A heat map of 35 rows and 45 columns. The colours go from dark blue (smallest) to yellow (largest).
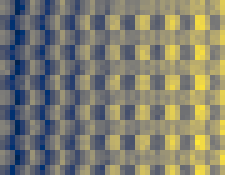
Stripes: upright, repeating 8 times. Slope: up to the right. Histogram: bell-shaped.
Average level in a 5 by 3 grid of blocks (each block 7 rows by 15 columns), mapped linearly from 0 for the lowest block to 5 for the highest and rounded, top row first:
0 3 5 / 0 3 5 / 0 3 5 / 0 3 5 / 0 3 5
